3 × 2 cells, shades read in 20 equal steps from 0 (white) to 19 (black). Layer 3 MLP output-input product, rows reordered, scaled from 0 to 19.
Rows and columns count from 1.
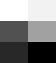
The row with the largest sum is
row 3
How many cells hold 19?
1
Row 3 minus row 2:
3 12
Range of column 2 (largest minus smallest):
18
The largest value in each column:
16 19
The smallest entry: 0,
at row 1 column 1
